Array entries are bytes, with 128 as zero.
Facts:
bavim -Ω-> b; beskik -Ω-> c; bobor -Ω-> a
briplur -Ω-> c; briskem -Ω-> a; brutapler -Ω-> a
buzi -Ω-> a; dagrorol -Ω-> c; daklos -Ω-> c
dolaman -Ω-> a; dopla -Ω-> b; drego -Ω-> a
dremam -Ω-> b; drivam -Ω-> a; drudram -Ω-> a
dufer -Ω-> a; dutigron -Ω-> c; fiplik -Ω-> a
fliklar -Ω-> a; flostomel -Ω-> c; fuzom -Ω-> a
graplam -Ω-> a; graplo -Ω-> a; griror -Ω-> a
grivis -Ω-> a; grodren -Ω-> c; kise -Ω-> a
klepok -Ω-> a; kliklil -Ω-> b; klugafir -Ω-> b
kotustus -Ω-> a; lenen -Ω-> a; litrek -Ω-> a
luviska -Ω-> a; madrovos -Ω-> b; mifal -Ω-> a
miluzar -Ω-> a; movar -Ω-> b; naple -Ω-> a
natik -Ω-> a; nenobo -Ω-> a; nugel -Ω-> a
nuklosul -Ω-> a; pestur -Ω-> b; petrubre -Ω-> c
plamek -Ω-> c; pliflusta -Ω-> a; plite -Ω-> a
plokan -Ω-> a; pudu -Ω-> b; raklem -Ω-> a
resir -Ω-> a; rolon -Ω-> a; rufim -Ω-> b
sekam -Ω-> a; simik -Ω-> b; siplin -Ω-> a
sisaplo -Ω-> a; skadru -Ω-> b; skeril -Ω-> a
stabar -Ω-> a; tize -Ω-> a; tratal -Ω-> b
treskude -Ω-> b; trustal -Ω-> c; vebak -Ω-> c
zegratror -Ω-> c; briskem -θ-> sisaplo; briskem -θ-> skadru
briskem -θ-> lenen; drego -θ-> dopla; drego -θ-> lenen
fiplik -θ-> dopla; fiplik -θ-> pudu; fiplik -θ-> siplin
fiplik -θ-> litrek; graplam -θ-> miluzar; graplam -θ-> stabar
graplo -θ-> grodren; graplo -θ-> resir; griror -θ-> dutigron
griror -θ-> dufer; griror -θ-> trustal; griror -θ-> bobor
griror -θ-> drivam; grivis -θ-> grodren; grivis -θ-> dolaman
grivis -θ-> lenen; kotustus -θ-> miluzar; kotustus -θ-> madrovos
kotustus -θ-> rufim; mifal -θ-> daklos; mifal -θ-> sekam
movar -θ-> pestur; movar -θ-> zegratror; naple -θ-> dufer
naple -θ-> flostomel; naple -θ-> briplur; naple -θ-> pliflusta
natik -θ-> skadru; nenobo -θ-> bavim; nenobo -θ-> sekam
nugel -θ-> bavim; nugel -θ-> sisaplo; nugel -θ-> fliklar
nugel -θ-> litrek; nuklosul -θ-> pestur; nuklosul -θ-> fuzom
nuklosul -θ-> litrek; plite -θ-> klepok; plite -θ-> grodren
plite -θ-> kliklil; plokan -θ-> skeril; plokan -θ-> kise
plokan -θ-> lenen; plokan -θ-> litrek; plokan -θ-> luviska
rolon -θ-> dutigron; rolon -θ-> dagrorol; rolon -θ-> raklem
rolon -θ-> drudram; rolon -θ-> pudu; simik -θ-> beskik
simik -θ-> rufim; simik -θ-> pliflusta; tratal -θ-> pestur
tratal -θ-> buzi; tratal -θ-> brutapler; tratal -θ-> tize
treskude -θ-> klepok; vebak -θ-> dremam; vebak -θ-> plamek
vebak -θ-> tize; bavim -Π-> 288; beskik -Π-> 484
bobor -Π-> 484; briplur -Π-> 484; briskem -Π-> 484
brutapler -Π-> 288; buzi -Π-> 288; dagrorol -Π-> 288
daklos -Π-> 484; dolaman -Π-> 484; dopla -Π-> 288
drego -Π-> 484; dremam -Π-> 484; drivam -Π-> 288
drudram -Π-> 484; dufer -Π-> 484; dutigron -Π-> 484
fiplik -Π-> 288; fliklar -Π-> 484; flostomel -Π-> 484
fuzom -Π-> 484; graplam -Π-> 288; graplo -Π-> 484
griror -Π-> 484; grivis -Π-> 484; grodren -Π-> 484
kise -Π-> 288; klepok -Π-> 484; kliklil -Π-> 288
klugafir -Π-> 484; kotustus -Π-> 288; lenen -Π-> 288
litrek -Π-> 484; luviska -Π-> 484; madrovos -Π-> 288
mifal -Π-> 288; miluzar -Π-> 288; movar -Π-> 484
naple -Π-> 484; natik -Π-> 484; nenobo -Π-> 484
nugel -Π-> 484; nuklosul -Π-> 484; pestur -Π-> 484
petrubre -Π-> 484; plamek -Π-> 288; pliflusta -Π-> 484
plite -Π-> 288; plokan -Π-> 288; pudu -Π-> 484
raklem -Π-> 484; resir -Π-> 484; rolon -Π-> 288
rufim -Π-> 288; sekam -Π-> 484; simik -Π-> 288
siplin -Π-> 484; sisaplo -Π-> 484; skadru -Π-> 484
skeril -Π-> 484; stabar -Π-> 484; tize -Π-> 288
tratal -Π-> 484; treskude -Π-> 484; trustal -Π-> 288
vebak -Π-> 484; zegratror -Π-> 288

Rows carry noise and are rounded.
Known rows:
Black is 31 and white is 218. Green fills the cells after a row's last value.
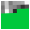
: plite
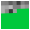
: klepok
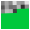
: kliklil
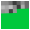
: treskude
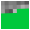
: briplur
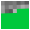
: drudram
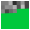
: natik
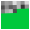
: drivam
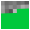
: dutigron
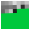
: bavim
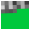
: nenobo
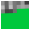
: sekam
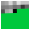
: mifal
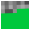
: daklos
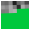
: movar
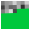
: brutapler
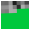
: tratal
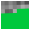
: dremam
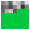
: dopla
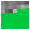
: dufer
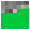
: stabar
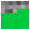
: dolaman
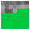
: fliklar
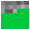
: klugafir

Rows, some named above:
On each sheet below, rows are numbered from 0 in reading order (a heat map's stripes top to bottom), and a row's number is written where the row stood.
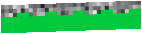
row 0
kise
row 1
nuklosul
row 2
sisaplo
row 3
tize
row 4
pliflusta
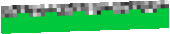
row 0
natik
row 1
kotustus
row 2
nugel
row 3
plite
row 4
grivis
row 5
plokan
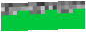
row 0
litrek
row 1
drego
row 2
dremam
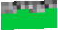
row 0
vebak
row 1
nuklosul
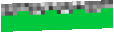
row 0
daklos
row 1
kise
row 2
fiplik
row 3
fuzom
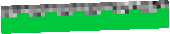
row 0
pestur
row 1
resir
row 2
resir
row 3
pudu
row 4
plamek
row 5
tratal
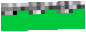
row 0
mifal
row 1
plokan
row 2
lenen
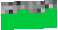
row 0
grodren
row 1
naple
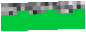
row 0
graplo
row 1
skadru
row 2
dagrorol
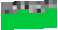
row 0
briskem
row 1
klepok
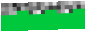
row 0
movar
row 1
plokan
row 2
tize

